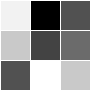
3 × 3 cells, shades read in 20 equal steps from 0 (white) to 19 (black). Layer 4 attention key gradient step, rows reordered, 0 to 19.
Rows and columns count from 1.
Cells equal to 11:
1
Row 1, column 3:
13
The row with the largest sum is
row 1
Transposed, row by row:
1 4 13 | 19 14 0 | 13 11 4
